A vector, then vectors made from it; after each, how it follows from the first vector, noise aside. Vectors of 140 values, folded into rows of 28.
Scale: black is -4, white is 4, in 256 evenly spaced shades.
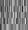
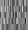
negated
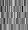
copied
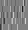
partly zeroed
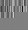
partly zeroed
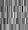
copied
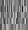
copied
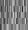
copied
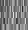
copied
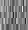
negated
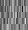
copied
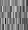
reversed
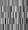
reversed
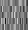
reversed
